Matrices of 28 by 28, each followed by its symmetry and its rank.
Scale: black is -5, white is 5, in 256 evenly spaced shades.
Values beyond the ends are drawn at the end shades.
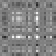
symmetric, rank two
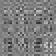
neither, rank three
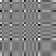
symmetric, rank one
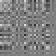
symmetric, rank two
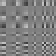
symmetric, rank one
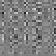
neither, rank three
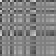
symmetric, rank one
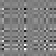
neither, rank one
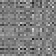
neither, rank three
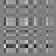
neither, rank one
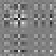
symmetric, rank two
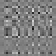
neither, rank two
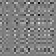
neither, rank two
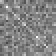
symmetric, rank five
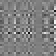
neither, rank two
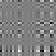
neither, rank one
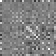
symmetric, rank five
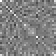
symmetric, rank five
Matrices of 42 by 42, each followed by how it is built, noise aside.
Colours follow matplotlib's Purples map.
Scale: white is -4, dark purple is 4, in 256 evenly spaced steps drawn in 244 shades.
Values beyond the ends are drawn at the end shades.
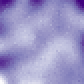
smooth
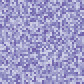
noise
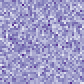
noise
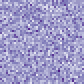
noise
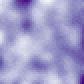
smooth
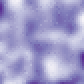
smooth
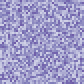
noise
